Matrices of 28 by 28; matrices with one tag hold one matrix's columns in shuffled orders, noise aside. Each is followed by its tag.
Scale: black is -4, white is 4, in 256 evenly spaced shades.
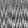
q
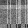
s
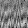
q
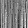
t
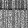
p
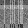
s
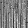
t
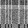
s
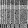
s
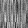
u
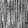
u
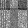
p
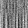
t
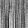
t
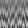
q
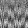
q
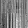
t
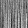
t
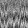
q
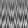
q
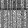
p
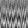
q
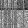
p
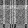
s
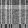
s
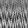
q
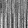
t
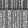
p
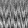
q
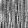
u
